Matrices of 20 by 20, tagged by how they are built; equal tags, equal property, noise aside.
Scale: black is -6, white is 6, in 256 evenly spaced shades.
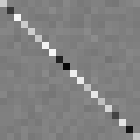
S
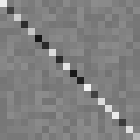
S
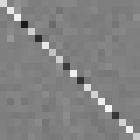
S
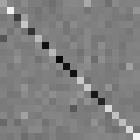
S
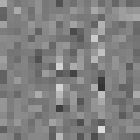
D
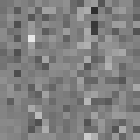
D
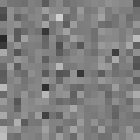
D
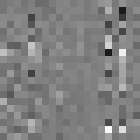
D
